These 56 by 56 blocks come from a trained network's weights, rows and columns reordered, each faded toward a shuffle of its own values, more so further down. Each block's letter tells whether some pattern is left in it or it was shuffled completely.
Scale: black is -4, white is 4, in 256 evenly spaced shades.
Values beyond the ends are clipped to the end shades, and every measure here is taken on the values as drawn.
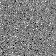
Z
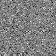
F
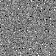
F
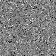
F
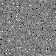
Z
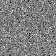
Z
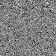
Z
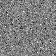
Z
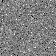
Z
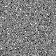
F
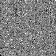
F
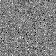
F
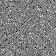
Z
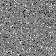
F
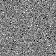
F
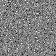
Z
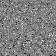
F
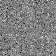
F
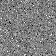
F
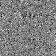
F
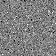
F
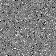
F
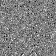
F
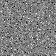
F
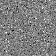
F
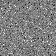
Z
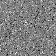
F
